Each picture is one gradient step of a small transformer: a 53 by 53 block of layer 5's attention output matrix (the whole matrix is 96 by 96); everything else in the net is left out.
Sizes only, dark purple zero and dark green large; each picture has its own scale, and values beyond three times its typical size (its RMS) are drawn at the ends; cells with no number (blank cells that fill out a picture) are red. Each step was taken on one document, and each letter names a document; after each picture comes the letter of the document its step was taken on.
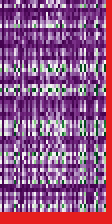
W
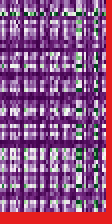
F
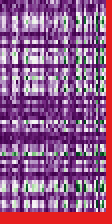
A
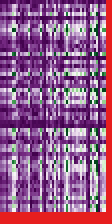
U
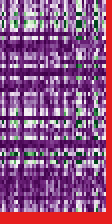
F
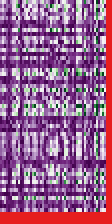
A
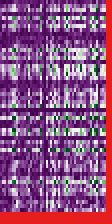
U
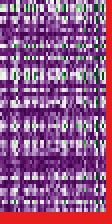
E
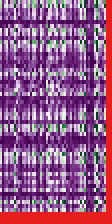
W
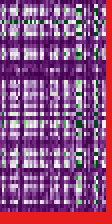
F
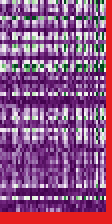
A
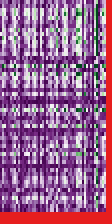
A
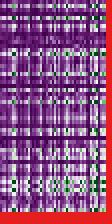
U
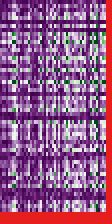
U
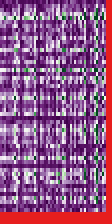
E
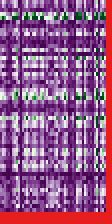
A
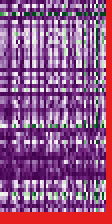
E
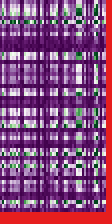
F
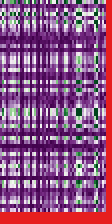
F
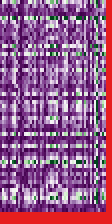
A
